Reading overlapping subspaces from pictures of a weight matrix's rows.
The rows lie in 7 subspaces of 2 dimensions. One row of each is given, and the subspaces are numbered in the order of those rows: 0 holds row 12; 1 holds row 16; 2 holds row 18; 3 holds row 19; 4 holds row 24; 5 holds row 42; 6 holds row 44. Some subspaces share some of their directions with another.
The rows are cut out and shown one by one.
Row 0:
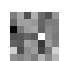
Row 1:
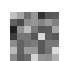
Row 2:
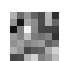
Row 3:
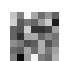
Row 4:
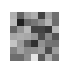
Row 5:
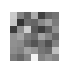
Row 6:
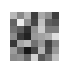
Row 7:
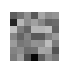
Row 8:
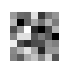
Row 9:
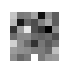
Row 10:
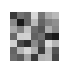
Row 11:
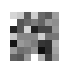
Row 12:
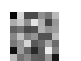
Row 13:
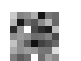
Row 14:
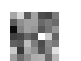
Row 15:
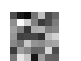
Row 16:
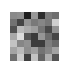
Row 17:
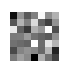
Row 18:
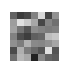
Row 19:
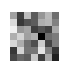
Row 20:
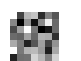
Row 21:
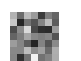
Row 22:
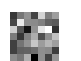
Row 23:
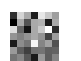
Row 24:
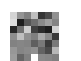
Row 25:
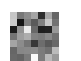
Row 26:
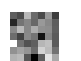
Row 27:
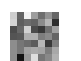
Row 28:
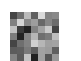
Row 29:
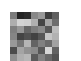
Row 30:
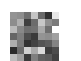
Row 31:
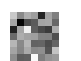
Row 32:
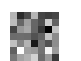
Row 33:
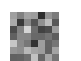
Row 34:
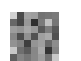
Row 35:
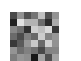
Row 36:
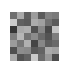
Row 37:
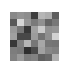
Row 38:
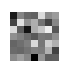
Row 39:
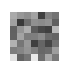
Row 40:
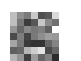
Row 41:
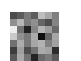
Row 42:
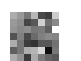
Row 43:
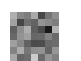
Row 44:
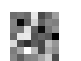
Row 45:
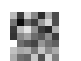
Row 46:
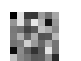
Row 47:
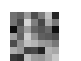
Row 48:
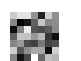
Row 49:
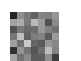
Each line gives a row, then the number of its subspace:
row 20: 0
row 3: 1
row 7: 4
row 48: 2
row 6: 6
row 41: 3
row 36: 0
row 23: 2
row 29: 2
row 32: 2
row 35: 3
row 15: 2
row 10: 6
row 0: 3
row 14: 3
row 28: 1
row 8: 6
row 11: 4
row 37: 6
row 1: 3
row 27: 1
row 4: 3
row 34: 0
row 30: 5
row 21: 1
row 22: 1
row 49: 0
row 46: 0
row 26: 4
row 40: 5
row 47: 5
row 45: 4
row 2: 5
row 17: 6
